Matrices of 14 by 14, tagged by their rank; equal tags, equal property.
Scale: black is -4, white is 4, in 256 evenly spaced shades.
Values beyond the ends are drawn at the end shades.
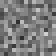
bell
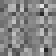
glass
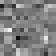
glass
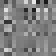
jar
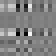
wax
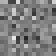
glass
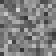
bell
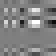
wax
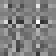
jar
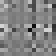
jar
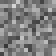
bell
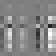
wax
